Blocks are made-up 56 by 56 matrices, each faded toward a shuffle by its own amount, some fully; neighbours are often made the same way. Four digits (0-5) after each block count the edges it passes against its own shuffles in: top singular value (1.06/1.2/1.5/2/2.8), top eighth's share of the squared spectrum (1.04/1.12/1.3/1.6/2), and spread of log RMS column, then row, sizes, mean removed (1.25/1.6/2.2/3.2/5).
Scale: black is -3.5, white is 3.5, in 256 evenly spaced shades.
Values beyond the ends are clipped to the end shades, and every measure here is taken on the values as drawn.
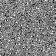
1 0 0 0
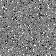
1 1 0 0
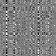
5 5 3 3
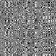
4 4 3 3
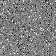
2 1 0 0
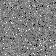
0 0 0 0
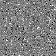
3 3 1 0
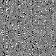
3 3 2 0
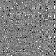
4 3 2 1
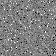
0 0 0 0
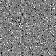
2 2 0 0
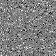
2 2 0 0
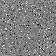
1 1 0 0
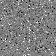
2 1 0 0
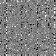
4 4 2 1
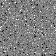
2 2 1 0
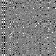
4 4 3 2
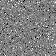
0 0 0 0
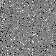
1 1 1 0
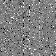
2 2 2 0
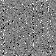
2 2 2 0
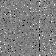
2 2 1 0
